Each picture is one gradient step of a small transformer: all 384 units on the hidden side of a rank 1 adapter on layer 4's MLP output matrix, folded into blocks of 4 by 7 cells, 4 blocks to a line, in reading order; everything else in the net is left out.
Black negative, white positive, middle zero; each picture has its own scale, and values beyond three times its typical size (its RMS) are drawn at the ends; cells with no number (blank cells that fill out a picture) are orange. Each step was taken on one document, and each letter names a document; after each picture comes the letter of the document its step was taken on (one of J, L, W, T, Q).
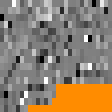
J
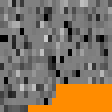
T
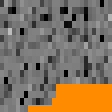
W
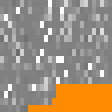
J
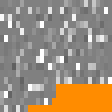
T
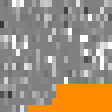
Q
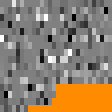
T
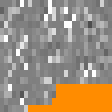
J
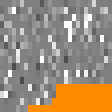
W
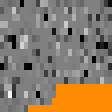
Q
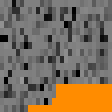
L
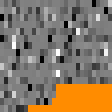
L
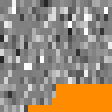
W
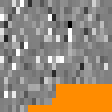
J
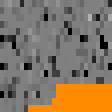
Q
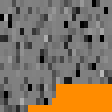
T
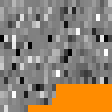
L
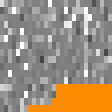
W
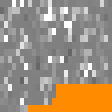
J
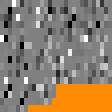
T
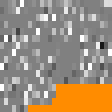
Q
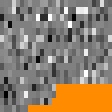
W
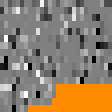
Q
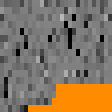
L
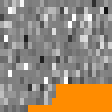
W
